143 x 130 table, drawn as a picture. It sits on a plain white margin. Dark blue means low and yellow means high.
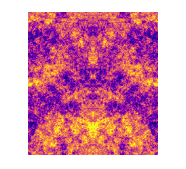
The left and right halves mirror each other. On average the colour sits 50% of the way up the scale. There are no regular stripes. The ninth with the highest average is the bottom middle. No single row or column stands out from its neighbours.
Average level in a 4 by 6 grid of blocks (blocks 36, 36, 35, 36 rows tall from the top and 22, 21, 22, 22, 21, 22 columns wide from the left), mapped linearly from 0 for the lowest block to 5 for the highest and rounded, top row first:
112211 / 220022 / 002200 / 245542
